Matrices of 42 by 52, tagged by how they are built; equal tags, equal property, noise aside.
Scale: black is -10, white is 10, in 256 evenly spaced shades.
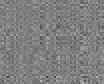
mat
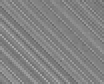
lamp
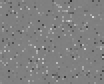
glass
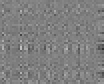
mat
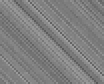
lamp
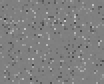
glass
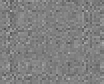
mat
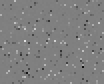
glass
